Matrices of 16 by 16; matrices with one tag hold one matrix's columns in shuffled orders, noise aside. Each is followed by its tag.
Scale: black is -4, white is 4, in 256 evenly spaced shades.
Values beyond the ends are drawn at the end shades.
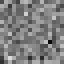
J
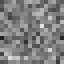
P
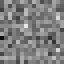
P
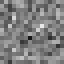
P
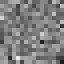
J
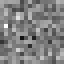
P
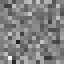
J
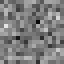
P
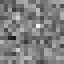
P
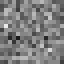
P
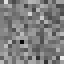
J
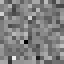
J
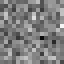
P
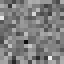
J
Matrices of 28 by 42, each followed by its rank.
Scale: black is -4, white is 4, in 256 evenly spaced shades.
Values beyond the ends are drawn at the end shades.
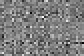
five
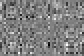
five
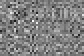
five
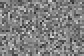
full rank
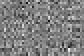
five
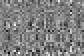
five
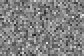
full rank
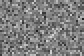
full rank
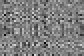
five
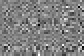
five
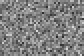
full rank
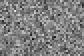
full rank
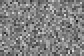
full rank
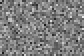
full rank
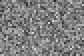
full rank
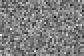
full rank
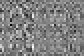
five
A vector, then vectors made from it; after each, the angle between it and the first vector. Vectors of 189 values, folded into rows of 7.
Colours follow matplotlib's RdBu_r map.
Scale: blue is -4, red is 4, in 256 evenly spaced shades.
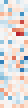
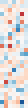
orthogonal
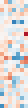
partly opposed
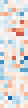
nearly parallel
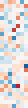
orthogonal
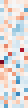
partly opposed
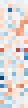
partly aligned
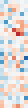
nearly parallel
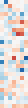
nearly parallel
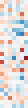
nearly opposite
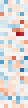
nearly parallel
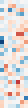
partly aligned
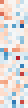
orthogonal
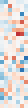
nearly parallel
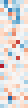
orthogonal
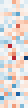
partly aligned
